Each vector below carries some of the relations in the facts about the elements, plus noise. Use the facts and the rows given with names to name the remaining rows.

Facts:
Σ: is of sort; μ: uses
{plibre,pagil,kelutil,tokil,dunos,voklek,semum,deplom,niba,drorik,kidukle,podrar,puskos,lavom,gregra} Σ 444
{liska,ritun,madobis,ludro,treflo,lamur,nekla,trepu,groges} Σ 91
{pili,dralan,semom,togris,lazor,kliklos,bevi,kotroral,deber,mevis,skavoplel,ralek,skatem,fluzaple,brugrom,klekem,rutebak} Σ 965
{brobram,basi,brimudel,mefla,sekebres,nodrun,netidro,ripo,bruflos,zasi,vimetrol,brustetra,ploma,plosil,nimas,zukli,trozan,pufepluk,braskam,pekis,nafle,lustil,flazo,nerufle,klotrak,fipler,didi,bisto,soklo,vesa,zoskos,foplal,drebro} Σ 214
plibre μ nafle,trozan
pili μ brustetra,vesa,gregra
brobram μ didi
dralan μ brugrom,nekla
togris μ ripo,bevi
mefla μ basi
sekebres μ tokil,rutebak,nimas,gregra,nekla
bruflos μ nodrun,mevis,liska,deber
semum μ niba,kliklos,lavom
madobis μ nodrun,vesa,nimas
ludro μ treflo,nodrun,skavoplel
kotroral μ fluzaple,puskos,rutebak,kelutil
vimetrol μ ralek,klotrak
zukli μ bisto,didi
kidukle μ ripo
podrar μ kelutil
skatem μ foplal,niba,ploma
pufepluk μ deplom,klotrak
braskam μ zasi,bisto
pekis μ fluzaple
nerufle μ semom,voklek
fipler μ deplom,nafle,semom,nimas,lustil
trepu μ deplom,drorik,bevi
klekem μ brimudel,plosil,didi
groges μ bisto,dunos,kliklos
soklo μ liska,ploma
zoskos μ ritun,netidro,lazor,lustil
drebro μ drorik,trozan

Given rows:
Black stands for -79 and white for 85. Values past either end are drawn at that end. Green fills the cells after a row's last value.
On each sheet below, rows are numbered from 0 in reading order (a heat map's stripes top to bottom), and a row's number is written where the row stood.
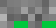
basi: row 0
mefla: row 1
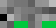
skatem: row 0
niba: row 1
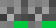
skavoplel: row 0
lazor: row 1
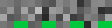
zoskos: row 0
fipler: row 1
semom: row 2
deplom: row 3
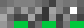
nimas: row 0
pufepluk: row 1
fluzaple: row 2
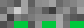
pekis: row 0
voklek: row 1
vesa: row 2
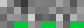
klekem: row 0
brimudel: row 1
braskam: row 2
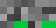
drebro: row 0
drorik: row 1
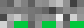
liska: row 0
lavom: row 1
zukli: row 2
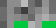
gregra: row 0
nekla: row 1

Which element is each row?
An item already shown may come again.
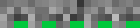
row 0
nimas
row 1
foplal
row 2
semom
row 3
vesa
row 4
lustil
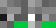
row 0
pili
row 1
didi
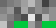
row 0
nodrun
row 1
brobram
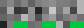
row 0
plibre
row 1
ripo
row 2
bruflos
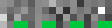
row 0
bisto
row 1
gregra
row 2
bevi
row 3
fluzaple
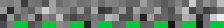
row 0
bevi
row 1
pekis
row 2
lustil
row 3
plibre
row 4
vimetrol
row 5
dralan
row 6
podrar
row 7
kidukle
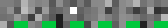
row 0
soklo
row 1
kliklos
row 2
kotroral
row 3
puskos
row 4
gregra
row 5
plibre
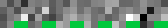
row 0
trepu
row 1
rutebak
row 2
nekla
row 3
ploma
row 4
groges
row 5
togris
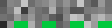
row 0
kelutil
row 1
ploma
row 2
semum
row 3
treflo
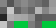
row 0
madobis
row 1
sekebres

